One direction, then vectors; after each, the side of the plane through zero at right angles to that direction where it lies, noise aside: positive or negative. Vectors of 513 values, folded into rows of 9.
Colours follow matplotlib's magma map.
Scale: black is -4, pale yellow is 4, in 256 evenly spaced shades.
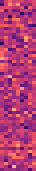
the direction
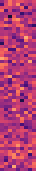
positive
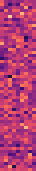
negative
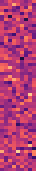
positive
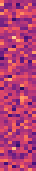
negative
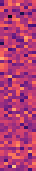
positive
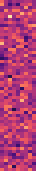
negative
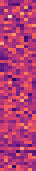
negative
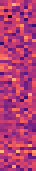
positive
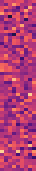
positive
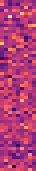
negative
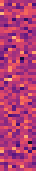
negative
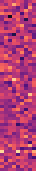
positive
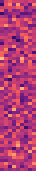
positive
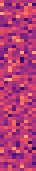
negative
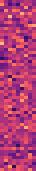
negative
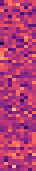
positive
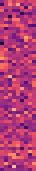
positive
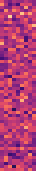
negative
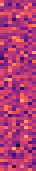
negative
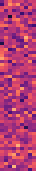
positive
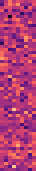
positive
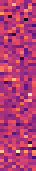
positive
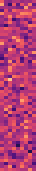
negative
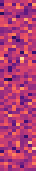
positive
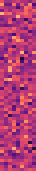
negative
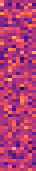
negative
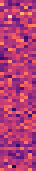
negative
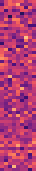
positive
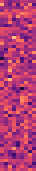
negative
